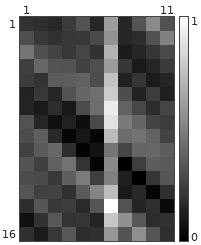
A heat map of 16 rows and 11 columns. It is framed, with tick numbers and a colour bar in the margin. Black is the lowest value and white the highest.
Slope: none. Calmest part: top left. Ninth with the highest average: bottom middle. Odd lines: column 7. Average level on the scale: 30%.
